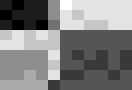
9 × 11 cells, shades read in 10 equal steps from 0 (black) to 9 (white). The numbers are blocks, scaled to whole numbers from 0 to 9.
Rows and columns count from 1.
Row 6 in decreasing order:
8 5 5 5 5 3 3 3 2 2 2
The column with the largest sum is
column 5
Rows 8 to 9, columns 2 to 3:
5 6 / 6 6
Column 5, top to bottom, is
5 5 4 7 7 8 7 8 2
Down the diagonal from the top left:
1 1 1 8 7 3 3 3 3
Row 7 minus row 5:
-3 -3 -2 -2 0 0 0 -1 -1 0 -1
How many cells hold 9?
1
